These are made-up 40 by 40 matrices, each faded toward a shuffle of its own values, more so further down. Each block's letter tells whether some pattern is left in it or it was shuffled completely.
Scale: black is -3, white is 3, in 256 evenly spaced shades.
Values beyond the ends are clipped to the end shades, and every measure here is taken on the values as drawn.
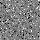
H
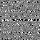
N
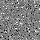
H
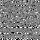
N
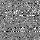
N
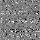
N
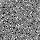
H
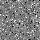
H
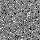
H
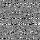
N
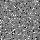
H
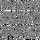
N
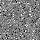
H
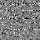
N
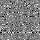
N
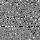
N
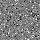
H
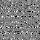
N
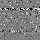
N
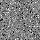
H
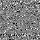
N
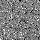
H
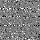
N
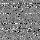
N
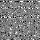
N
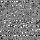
N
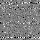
N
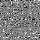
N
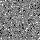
H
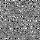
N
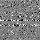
N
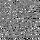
N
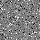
H
